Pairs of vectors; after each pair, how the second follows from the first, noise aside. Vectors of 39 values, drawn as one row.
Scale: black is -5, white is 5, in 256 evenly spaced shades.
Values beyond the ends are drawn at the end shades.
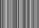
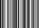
scaled up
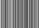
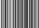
scaled up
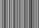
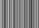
copied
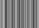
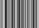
scaled up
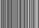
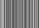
wrapped around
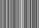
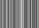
copied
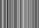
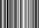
scaled up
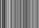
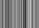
wrapped around
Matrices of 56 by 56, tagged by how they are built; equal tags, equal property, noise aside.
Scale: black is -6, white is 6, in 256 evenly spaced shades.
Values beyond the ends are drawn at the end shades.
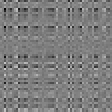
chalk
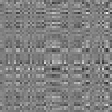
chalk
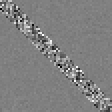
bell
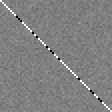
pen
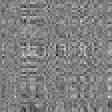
chalk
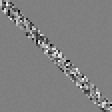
bell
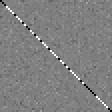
pen
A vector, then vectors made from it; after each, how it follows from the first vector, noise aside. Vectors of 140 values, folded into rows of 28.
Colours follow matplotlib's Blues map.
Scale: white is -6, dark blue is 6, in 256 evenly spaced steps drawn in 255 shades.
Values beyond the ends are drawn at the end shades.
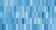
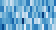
scaled up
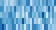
scaled up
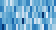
scaled up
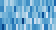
scaled up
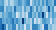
scaled up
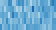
reversed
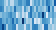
scaled up
